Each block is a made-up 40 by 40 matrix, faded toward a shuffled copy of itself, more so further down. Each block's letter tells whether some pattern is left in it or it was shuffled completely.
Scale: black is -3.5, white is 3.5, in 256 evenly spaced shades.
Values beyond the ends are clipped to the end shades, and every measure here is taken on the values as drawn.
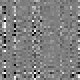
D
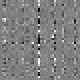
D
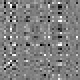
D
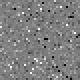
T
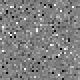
T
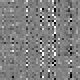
D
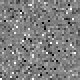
T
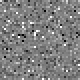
T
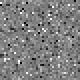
T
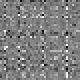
D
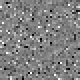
T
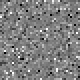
T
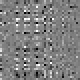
D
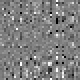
D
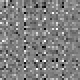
D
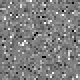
T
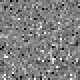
T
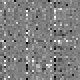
D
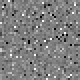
T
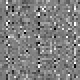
D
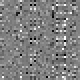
D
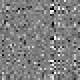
D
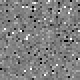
T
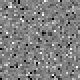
T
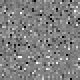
T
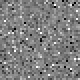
T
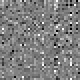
D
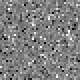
T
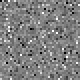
T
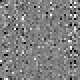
D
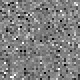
T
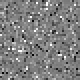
T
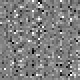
D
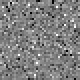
T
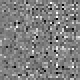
D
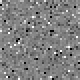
T
